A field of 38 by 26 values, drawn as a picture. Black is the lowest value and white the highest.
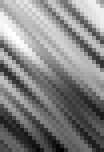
Overall the values sit about 50% of the way up the scale. Values rise toward the top. There are no lone odd cells. No row or column stands out. Streaks slant down to the right. The top left is the ninth with the highest average.
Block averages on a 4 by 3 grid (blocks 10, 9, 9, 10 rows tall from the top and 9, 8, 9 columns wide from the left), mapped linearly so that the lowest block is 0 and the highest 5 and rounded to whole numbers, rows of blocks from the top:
544 | 333 | 211 | 000
